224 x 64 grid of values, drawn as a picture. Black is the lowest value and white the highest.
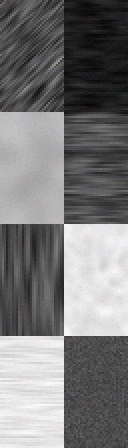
The table splits into 4 rows of 2 panels. Panel 1,1: low, slanting up to the right. Panel 1,2: very low, streaked across, faint in contrast. Panel 2,1: high, smooth, faint in contrast. Panel 2,2: low, streaked across. Panel 3,1: low, streaked downward. Panel 3,2: very high, blotchy, faint in contrast. Panel 4,1: very high, streaked across, faint in contrast. Panel 4,2: low, fine-grained, faint in contrast.
